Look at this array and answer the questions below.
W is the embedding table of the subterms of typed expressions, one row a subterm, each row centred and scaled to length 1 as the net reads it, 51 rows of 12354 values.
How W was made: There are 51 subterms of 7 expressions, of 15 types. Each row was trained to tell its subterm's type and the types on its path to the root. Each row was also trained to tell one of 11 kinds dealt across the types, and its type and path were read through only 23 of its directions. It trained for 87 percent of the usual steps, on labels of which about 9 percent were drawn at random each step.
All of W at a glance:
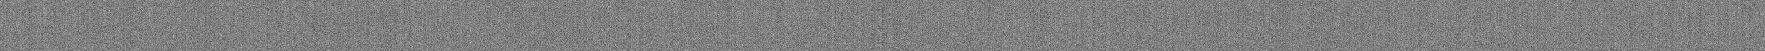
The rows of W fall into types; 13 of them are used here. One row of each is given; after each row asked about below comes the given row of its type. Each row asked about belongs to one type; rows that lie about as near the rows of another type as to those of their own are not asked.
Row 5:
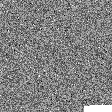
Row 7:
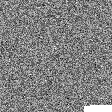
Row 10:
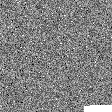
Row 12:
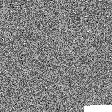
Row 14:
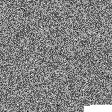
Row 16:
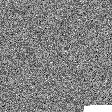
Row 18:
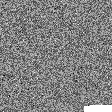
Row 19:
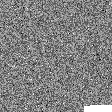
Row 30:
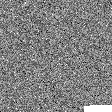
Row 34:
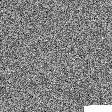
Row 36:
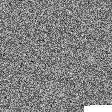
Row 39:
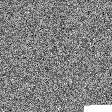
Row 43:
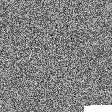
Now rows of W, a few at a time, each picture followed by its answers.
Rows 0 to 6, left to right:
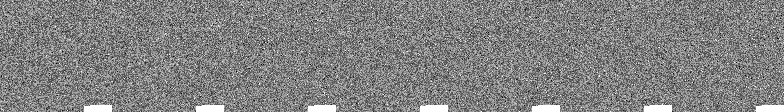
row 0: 7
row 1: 34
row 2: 43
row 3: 5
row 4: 36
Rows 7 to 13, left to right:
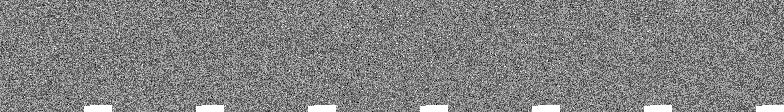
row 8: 7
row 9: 43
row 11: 7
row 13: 19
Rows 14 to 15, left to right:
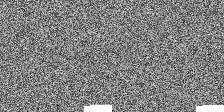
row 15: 19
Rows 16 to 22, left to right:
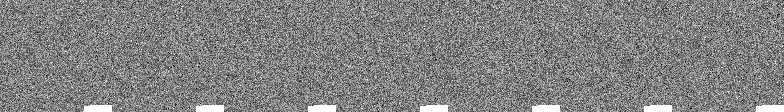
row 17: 12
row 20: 34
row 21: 12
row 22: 5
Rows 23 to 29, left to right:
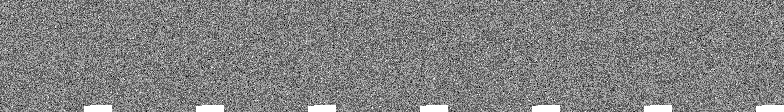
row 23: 36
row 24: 34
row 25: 19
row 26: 43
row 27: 16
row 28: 43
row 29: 5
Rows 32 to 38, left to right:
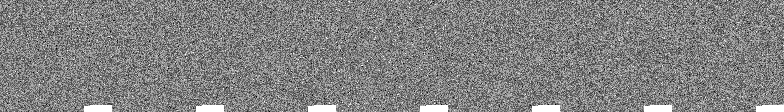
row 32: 18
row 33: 34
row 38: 19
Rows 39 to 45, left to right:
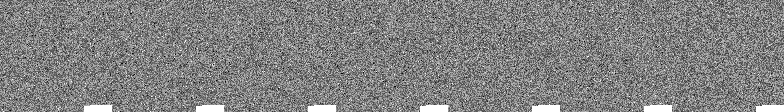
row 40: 36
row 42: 43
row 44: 12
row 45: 7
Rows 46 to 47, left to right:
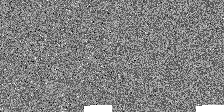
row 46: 36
